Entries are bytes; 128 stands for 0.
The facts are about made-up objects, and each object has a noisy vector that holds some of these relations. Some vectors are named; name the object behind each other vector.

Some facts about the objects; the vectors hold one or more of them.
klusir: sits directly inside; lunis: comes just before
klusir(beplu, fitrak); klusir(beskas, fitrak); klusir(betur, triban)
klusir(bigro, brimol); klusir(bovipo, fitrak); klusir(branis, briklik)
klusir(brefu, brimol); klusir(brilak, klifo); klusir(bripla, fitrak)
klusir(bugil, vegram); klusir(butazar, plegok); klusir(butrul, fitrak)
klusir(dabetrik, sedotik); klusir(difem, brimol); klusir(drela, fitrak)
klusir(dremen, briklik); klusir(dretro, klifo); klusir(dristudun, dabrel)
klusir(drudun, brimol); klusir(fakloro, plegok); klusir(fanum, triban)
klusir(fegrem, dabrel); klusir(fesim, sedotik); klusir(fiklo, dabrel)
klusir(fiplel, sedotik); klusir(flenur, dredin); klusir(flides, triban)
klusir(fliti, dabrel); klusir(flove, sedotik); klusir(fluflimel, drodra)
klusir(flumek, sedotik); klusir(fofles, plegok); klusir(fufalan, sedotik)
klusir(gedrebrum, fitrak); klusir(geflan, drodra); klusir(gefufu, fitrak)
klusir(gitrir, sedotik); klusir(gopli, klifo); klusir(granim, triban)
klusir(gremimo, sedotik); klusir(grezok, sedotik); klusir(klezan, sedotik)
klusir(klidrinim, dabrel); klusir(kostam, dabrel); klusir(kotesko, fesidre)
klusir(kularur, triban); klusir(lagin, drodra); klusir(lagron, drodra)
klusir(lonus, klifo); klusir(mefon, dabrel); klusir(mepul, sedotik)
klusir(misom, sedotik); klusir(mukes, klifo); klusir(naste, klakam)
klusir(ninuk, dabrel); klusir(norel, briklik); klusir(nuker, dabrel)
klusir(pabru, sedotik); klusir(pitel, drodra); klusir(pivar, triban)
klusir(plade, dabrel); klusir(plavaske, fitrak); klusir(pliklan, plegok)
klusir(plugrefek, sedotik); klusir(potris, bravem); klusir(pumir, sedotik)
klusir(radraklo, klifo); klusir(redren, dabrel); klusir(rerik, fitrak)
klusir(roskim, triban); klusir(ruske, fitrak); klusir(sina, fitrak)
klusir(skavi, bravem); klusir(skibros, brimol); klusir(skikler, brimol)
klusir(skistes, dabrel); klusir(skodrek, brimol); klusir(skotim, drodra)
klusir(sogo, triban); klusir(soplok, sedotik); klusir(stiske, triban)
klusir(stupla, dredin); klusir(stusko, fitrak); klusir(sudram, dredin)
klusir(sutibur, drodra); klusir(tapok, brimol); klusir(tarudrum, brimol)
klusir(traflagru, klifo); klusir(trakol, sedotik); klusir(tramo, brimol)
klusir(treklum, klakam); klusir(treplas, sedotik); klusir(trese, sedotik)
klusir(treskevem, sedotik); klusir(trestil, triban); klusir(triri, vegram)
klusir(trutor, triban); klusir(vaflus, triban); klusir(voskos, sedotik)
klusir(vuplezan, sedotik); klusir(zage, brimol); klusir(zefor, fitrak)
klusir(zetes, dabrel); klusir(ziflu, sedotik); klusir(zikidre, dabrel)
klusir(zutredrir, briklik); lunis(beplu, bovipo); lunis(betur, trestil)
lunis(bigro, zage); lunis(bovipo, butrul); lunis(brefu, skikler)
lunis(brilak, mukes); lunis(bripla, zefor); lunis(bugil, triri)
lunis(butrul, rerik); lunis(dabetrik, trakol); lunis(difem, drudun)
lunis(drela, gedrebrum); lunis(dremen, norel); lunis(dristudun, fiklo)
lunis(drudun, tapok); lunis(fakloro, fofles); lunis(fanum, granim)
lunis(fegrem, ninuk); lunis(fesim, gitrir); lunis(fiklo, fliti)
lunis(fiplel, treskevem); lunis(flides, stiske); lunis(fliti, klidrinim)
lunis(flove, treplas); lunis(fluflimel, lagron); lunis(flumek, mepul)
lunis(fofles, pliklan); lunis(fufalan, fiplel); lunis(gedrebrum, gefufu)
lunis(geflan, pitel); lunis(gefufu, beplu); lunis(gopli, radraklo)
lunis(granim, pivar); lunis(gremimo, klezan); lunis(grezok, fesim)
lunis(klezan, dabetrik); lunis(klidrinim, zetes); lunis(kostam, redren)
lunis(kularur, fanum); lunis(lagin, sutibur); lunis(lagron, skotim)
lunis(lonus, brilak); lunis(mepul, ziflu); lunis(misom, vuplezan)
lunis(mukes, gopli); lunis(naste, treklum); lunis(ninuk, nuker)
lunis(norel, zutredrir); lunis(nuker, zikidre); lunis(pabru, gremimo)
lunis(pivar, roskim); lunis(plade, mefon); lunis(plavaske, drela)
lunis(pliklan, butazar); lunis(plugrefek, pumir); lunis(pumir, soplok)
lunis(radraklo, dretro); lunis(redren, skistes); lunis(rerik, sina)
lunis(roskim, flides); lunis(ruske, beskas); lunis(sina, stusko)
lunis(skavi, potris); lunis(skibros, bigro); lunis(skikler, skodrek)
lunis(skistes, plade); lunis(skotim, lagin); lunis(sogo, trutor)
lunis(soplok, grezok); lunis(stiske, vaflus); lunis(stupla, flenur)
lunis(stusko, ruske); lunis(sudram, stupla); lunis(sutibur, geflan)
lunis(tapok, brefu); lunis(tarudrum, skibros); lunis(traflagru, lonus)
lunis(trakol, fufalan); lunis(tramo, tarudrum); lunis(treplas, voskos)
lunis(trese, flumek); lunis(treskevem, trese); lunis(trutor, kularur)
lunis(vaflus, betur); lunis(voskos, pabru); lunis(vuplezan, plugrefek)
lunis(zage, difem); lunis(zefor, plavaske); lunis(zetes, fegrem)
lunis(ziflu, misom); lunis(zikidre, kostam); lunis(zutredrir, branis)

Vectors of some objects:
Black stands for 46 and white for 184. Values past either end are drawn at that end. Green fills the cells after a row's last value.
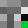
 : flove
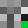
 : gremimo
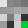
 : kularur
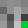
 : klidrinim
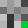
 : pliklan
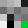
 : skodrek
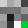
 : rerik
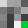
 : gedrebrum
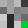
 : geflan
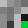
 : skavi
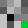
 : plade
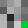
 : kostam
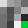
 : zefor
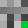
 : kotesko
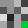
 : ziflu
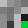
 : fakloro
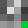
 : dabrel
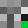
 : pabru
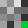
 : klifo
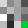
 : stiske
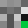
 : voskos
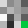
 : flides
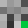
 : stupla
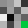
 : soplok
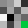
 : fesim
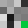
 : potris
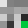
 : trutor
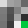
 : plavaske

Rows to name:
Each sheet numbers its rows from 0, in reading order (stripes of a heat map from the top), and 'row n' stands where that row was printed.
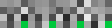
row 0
dabetrik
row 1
fegrem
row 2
flumek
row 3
pivar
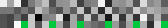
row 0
fitrak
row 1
mefon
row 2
misom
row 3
sedotik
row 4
fiplel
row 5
roskim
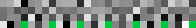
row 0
brimol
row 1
plugrefek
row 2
tapok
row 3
granim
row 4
treplas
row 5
tramo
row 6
sina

